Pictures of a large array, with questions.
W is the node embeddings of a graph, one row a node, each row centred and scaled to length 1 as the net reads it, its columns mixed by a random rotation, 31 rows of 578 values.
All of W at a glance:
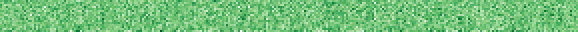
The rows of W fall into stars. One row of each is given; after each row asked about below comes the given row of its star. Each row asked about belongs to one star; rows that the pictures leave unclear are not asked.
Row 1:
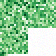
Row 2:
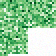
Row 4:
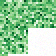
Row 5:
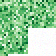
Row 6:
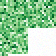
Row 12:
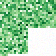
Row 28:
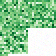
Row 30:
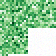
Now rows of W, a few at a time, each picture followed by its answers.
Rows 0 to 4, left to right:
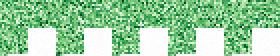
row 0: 12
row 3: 28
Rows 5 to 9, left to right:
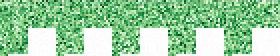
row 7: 6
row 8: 28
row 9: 5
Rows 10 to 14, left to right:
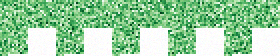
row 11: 28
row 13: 2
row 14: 5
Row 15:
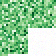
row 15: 5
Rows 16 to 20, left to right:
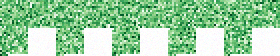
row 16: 6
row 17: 1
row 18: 1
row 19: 30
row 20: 12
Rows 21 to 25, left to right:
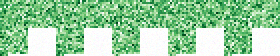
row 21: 6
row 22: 1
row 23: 12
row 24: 12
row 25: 1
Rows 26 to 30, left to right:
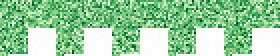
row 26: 4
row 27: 28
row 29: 4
